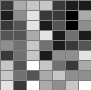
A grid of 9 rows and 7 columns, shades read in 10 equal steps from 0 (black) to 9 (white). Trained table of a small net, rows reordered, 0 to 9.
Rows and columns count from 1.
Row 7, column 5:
4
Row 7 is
7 3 9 7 4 2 6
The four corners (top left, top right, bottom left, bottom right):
2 1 8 9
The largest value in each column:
8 6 9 8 7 7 9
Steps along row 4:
same up up down up down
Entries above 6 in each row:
2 1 1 1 1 2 3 2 4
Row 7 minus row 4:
4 0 3 -1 3 -2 5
